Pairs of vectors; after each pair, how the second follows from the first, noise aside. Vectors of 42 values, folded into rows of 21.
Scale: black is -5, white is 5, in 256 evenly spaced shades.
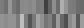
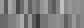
reversed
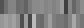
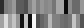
scaled up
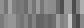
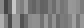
reversed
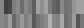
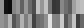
scaled up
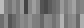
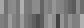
reversed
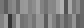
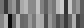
scaled up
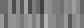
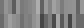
reversed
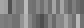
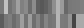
reversed
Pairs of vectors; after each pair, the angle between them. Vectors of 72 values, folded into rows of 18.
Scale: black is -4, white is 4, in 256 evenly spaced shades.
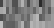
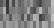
partly aligned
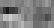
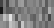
partly aligned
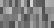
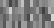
partly aligned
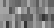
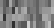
orthogonal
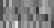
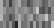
nearly opposite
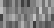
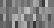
partly aligned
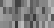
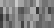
partly opposed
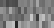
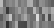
partly opposed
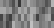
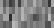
partly aligned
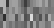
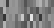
nearly parallel
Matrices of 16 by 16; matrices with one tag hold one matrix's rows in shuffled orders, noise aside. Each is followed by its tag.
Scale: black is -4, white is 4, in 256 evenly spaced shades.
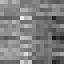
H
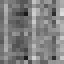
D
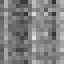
D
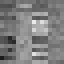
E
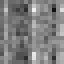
D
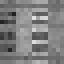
E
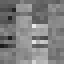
E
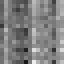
D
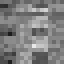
E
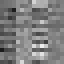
E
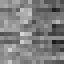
H
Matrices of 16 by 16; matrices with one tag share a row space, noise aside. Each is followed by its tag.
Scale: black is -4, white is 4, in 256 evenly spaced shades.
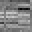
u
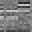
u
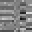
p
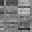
u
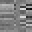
p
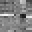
p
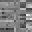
p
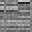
u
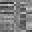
p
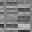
u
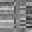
p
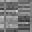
u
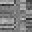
p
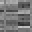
u
